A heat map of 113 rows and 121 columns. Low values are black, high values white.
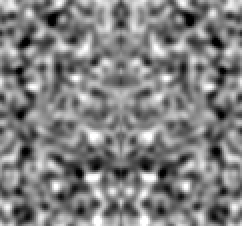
There is no overall slope. The texture is blotchy. It is mirror symmetric from left to right. Overall the values sit about 50% of the way up the scale. There is no seam. There are no lone odd cells. The values follow a bell shape.
